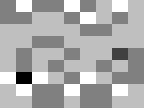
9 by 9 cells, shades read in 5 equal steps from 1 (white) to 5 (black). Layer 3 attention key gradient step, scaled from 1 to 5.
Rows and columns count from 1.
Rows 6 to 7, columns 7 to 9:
3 2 3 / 2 3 3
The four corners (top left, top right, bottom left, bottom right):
3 2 2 2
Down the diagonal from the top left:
3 3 2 3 3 2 2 1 2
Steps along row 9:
same up same down up same down same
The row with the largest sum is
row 5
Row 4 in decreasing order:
3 3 2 2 2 2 2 2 2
